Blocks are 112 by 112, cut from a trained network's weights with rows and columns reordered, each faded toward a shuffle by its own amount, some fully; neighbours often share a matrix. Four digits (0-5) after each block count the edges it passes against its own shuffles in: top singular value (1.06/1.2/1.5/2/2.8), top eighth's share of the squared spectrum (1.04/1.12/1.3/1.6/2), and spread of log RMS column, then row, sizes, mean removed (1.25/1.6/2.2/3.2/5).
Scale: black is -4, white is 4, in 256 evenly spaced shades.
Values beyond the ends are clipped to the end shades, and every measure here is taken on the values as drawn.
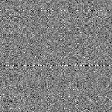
4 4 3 3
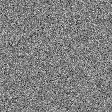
0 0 0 0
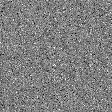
1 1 0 0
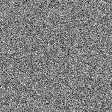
0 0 0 0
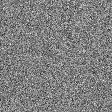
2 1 0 0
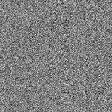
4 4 2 0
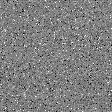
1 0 0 0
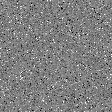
0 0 0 0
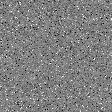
0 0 0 0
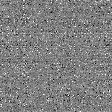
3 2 1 1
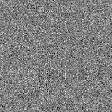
3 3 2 1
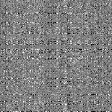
4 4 1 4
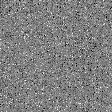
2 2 0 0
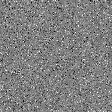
0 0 0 0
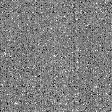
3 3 0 2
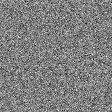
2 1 0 0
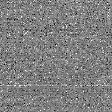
2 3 2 2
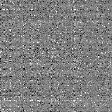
3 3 3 2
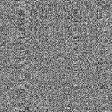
4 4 2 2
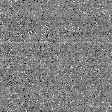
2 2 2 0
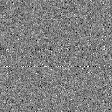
3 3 2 2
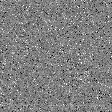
1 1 0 0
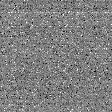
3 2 1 1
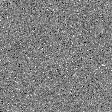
1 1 0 0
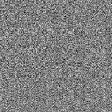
4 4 2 2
